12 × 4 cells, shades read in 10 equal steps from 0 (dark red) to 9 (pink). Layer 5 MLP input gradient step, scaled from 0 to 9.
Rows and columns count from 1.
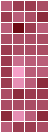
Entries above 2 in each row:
4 3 3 4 4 4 4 3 3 4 2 4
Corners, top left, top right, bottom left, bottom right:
5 4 5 4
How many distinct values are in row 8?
4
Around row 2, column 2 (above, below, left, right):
3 0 3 4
